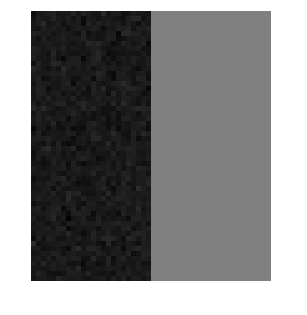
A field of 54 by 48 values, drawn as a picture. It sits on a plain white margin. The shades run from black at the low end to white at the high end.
The table splits into one row of 2 panels. Panel 1,1: very low, fine-grained, faint in contrast. Panel 1,2: middling, flat.
